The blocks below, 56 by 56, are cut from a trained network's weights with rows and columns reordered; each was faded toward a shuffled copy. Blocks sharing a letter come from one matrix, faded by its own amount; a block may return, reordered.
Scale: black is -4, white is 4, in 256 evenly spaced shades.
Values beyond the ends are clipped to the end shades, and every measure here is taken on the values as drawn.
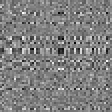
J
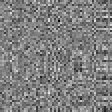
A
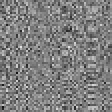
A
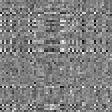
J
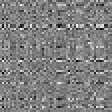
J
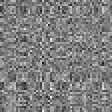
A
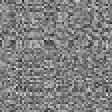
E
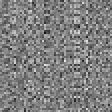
A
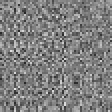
A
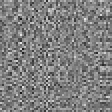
E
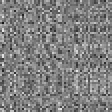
A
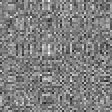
A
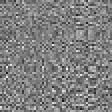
A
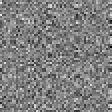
E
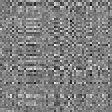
J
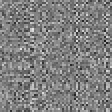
A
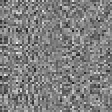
A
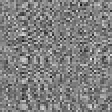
A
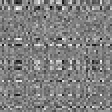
J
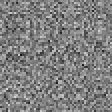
E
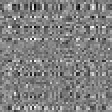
J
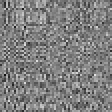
A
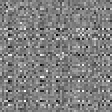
J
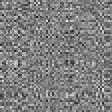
A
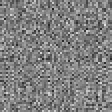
E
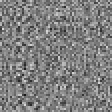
E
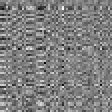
J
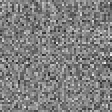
E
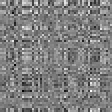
J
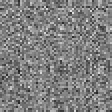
E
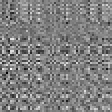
J
